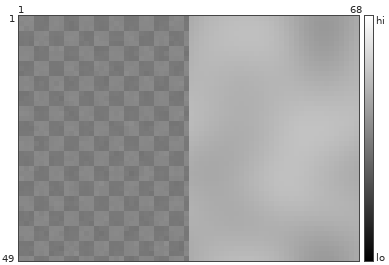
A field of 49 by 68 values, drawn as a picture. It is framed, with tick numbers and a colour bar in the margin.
The table splits into one row of 2 panels. Panel 1,1: middling, checkered, faint in contrast. Panel 1,2: high, smooth, faint in contrast.
